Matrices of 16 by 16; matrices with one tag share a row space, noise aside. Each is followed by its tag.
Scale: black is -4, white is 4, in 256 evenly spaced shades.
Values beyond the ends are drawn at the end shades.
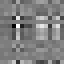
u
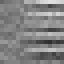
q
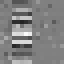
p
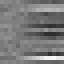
q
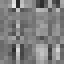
u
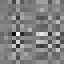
u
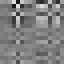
u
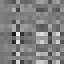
u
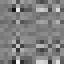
u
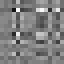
u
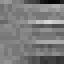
q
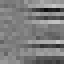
q
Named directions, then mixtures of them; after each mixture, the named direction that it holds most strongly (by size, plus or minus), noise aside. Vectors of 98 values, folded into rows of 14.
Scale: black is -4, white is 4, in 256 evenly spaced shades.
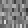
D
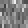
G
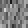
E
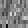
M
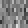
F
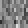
F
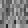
F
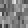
G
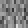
F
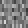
D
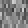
G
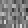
D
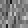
M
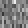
D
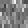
G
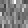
G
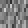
E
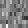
M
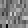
M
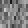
E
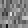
M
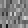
M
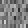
D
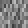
E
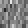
E
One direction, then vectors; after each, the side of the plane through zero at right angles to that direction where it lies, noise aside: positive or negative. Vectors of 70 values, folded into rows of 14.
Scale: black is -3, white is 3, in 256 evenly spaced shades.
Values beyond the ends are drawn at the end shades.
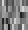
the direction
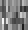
negative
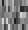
negative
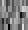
positive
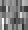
negative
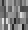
negative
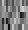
positive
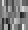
positive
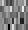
positive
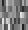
negative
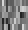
positive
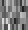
negative
